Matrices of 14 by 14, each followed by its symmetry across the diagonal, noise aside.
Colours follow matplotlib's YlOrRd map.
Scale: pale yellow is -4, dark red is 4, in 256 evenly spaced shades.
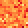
antisymmetric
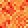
symmetric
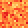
antisymmetric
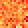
antisymmetric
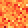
antisymmetric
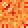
symmetric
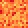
symmetric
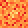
symmetric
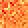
symmetric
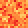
antisymmetric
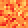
antisymmetric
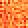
antisymmetric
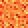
antisymmetric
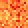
antisymmetric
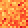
symmetric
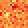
antisymmetric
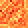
symmetric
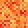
antisymmetric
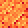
symmetric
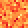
antisymmetric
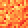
symmetric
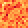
symmetric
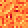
symmetric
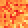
symmetric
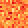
antisymmetric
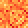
symmetric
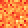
symmetric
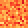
antisymmetric
